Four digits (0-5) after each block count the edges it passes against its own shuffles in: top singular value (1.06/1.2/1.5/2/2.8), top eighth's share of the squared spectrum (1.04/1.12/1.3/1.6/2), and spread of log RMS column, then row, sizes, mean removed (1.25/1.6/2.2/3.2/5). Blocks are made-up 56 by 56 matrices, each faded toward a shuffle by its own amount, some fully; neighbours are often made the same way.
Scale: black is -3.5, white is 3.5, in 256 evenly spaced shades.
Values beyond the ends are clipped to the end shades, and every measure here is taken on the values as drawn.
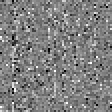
1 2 2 0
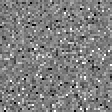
0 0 0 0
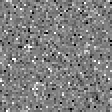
0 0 0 0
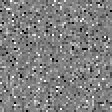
0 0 0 0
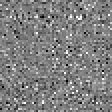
3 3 1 1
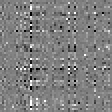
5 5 3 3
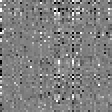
4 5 3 2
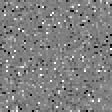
0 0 0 0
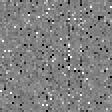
3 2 1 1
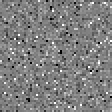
0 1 0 0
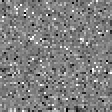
2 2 1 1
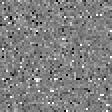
2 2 0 1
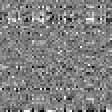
4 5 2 3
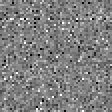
2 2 0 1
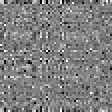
4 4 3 3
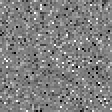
2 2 0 0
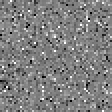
2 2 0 0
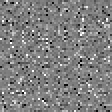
3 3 2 1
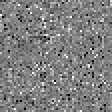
3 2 1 0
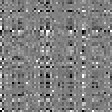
5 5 3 3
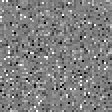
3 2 0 0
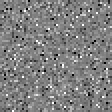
1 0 0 0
